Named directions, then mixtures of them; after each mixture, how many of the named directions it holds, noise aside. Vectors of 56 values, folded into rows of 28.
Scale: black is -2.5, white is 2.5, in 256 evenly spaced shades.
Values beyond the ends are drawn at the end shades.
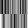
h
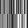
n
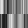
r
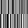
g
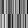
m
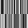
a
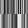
three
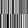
one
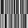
one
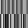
three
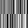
two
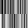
two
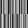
three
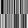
one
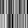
two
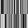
one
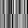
three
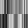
one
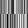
two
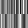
three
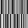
two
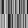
one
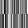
one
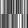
two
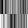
two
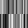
two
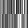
three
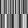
two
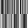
three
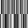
three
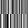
one
